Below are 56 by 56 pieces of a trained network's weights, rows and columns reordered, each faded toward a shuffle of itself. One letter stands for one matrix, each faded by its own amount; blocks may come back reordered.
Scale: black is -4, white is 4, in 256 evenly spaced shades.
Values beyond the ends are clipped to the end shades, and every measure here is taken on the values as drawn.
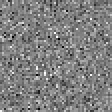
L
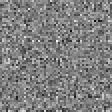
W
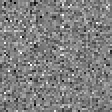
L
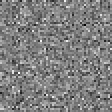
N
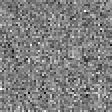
W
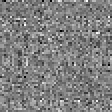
N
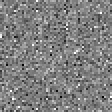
L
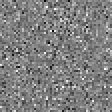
L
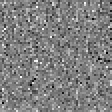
L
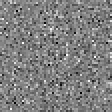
L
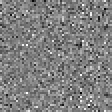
L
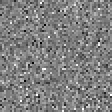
L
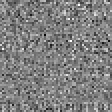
W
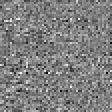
N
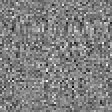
N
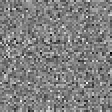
N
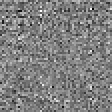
N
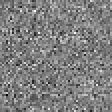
N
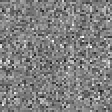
W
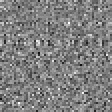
W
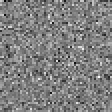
W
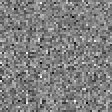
W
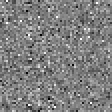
L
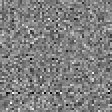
W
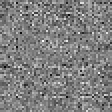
W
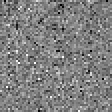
L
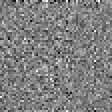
W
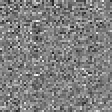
N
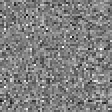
W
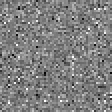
L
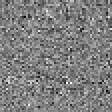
N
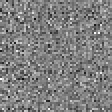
N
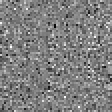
L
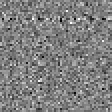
W
